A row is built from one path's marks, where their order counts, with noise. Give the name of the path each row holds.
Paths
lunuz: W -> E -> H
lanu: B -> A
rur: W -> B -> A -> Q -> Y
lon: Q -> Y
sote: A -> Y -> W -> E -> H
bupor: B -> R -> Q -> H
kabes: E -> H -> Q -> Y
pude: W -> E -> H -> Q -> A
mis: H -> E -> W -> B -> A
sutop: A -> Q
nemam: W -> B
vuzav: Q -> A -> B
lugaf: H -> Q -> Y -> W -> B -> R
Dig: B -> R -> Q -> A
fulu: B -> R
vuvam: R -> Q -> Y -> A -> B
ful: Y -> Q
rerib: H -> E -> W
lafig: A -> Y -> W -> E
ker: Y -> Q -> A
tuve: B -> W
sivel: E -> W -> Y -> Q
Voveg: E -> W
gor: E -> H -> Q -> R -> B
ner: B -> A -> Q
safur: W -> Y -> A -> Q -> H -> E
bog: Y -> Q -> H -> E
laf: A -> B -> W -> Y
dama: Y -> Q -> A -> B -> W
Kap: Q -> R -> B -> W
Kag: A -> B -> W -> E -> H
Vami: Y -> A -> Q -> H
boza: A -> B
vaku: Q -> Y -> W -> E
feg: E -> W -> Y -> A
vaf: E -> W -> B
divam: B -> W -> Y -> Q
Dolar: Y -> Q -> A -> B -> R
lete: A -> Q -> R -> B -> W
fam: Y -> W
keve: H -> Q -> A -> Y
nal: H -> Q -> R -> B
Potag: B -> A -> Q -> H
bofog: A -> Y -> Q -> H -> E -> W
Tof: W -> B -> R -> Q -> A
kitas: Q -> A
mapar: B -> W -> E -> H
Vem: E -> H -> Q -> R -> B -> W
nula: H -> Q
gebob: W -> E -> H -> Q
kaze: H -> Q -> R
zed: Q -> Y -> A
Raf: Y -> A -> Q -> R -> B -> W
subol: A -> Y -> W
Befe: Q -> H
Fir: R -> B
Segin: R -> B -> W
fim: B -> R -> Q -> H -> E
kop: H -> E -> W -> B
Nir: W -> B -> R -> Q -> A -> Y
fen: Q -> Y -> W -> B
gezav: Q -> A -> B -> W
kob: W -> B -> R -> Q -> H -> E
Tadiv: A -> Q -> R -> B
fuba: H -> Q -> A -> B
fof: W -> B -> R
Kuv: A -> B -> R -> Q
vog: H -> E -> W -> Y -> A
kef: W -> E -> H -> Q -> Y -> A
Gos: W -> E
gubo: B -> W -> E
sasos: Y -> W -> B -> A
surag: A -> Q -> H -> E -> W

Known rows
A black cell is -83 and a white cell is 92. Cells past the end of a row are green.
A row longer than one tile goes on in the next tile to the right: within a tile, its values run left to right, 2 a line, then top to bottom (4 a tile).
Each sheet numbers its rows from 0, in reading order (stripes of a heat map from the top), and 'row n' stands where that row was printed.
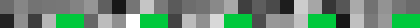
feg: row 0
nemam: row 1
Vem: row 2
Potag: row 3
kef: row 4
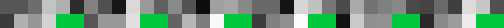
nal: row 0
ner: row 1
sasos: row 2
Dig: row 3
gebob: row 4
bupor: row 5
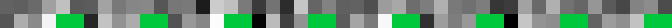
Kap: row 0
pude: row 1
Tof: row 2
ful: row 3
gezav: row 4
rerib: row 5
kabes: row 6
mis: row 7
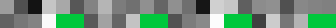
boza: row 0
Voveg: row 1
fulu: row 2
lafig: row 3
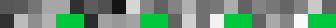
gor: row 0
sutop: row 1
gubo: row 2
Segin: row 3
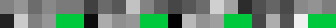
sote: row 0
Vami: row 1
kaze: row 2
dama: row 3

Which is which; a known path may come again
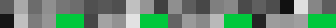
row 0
kef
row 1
fuba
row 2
mis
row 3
sutop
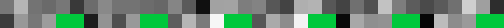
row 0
rerib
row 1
vog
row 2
sasos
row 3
lete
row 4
Vami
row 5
kaze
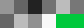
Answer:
nemam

